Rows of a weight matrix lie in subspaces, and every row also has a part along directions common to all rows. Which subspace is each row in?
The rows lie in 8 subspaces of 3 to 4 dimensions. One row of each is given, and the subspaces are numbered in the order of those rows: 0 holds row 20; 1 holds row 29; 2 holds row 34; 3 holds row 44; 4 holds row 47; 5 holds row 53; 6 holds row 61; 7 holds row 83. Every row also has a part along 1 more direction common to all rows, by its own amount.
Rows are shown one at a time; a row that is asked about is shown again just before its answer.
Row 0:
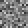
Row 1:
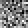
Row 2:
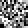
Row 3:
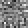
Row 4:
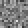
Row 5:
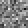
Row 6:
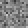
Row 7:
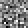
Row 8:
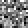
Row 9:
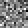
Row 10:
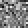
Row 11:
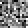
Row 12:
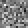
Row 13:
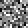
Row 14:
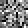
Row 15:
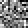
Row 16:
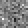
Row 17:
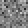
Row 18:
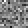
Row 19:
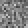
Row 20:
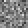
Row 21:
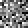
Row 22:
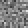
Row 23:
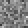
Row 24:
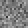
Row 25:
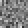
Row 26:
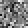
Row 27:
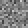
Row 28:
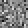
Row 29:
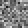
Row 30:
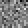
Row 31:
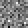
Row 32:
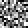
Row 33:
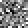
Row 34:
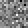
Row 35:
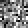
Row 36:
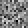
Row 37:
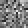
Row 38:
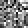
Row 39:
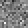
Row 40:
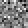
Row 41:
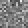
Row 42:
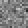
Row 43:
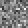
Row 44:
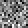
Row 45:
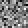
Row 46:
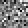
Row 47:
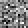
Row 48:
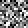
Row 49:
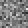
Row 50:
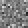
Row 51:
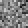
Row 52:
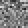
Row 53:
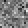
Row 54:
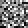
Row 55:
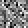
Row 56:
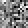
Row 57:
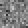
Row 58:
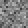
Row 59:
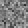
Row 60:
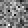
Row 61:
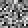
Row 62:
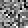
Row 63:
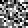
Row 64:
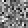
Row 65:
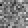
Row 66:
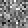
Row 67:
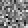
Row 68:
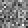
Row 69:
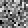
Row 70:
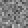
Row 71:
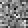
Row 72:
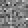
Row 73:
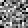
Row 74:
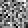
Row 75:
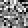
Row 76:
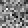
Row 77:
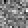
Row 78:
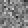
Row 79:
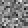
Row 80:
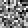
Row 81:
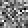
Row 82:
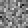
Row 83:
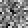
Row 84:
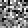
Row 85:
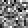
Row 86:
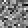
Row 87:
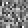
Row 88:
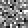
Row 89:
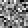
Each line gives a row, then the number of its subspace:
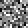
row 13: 3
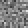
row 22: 4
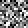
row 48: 0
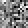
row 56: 2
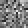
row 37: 0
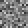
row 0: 3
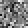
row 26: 7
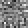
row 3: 4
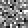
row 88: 4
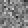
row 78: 5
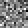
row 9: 1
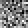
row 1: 4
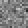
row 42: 5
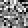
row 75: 7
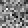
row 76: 5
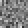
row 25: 1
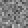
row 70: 3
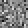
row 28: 0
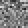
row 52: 7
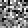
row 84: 5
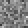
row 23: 1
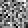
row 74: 6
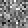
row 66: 3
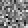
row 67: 6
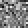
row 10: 7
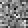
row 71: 1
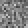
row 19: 6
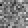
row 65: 7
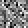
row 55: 0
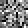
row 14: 0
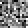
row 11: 1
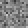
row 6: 1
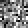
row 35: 2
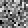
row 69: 3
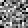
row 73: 2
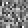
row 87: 1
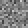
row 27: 6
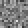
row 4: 1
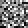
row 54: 4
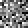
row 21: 2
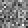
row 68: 6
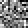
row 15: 1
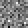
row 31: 6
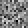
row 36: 4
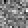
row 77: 5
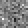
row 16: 2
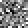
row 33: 7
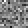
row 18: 6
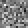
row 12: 4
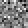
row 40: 6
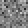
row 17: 0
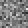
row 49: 2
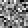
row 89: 5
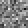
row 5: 5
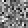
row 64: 0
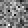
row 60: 7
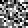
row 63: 5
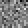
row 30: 3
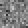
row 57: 7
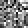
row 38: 0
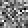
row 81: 1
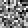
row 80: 6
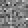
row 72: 6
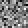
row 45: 3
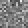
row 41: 6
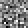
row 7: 4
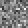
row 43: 3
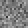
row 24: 4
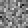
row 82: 2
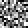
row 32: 5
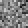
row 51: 2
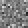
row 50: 0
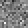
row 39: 4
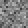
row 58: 3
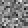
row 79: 5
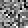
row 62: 6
